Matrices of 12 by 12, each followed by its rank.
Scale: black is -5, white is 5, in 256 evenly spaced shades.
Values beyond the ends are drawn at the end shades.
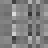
one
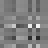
one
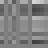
one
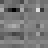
two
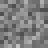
full rank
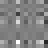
one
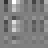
one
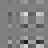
one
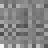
two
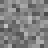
full rank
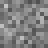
full rank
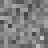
full rank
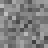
full rank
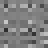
two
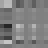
one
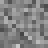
full rank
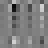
one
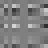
one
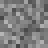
full rank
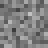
full rank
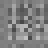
two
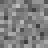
full rank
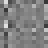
two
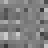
two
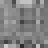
two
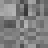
two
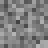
full rank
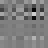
one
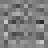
two
